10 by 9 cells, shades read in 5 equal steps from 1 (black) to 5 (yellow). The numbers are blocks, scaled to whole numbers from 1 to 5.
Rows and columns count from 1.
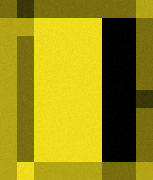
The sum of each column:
39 32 47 47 47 47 14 14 31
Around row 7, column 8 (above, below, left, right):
1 1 1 3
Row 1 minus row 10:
-1 -3 -1 -1 -1 -1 0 0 0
